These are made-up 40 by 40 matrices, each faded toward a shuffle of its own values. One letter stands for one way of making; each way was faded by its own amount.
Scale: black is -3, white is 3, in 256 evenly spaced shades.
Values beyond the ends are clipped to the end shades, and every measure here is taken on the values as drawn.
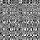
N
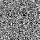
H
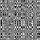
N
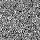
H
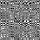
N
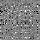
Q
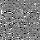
Q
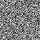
H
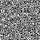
H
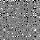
Q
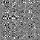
Q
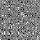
Q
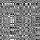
N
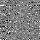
Q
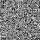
H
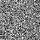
H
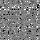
Q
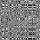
N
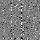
Q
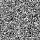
H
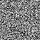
H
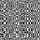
N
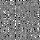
Q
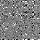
Q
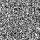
H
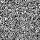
H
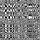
N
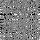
Q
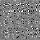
Q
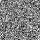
H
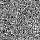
H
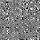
Q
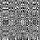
N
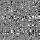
Q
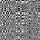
N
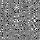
Q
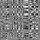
N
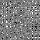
Q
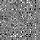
Q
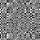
N
